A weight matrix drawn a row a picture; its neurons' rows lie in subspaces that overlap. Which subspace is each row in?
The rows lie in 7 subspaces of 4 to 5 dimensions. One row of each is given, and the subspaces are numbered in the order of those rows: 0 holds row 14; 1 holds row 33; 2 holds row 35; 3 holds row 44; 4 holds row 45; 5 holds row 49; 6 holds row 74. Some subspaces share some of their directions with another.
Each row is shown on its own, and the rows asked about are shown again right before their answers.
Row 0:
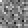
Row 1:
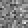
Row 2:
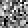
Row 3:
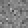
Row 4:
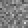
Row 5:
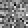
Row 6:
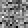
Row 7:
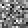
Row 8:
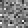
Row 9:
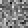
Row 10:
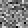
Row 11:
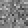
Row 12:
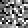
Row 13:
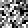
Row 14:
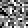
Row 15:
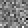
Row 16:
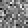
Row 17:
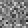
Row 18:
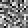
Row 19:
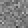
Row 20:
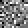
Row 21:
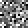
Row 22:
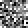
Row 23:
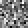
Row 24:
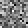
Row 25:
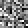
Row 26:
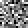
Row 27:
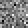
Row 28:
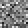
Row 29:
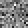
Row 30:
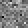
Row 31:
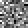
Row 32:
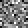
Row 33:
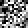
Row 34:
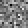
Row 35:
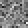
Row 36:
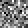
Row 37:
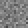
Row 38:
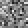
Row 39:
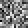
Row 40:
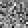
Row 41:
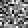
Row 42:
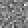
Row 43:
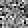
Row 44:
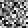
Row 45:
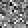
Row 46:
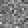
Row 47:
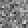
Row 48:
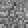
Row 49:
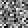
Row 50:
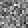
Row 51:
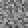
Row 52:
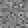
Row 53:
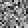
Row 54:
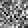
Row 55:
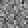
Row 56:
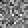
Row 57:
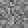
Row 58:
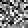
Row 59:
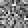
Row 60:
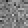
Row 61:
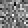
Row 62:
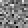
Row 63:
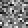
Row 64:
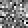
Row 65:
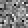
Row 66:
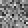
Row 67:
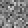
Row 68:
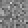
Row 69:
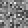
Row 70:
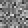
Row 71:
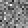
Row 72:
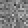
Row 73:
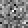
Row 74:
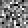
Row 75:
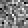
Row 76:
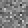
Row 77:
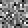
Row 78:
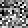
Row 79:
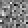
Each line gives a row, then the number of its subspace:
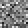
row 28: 2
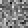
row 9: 0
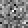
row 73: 1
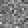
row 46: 1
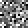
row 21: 5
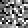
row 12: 3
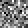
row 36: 6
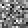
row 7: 2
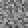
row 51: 0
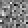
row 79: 6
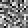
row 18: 4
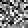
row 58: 4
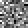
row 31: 5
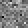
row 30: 4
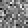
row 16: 6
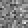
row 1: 1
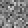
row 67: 6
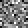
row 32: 3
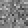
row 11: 2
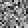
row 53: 6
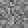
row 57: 4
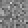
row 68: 6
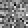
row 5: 2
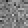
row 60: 2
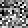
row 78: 3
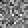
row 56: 4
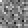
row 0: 3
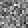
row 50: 6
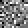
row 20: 5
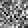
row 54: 6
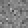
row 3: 1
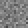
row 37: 5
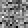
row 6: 4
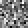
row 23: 0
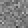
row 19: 6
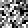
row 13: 1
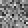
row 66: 6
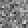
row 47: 1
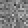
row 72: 2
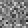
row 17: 3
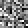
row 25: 0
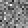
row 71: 6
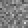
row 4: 1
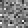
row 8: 0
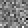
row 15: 5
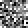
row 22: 3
